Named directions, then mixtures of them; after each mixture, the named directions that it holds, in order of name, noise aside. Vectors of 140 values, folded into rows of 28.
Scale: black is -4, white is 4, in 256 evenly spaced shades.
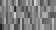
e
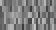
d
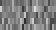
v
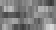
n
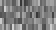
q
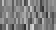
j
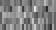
d, n, v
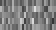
v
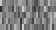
e, v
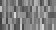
e, v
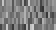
j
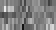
n, q, v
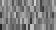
e, j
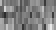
n, q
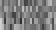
d, e, q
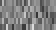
j, v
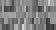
n, q, v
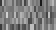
j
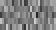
j, q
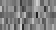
e, q, v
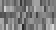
n, q, v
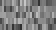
q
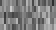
d, n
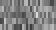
j, n, q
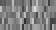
v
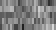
e, n, v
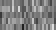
d, n, v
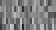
d, e, v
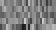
d, j, n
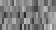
n, v
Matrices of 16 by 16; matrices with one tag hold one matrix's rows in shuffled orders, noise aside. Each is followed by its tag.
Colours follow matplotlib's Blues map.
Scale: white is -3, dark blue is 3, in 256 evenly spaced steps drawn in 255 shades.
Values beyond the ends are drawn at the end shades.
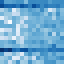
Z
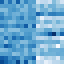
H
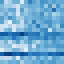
Z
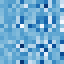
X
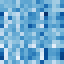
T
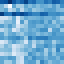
Z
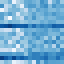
Z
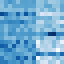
H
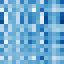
T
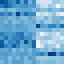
H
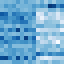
H
